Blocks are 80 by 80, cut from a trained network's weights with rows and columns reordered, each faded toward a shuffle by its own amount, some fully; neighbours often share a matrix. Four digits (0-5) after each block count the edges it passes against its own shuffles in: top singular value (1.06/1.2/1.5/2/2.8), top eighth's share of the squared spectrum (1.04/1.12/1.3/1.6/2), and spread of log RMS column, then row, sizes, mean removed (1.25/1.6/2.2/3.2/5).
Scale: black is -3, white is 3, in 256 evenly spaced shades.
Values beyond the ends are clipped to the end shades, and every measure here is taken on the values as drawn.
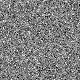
0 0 0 0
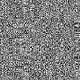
4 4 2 2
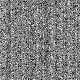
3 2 0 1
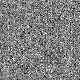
0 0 0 0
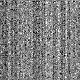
4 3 1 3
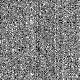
2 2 0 1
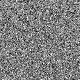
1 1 0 0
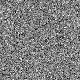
2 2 0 0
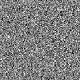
3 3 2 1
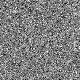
1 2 0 0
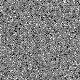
0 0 0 0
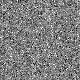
0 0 0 0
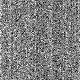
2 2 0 1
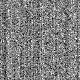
3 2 1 1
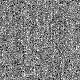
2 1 0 0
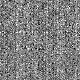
3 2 0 2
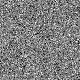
0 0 0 0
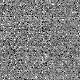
2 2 2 0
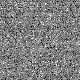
1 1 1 0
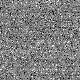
1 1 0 0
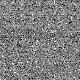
1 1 1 0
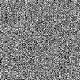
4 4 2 2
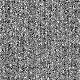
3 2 0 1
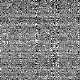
3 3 3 1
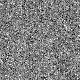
1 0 0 0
